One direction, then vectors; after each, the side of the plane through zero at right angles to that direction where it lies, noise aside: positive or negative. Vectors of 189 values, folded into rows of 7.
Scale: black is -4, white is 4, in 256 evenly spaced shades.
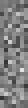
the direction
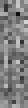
negative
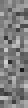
negative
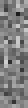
negative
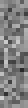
negative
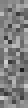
negative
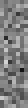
negative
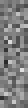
positive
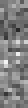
negative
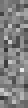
positive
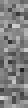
negative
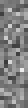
positive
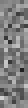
negative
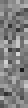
negative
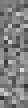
positive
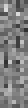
positive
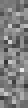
positive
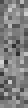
positive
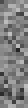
negative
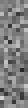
negative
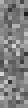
negative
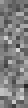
positive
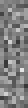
positive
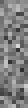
negative
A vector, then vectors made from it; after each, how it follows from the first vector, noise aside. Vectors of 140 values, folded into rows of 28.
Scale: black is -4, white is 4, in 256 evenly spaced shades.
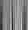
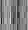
wrapped around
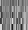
sign-scrambled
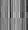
wrapped around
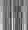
negated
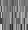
sign-scrambled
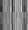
wrapped around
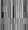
wrapped around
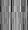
wrapped around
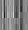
wrapped around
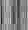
wrapped around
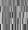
sign-scrambled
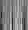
copied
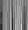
copied
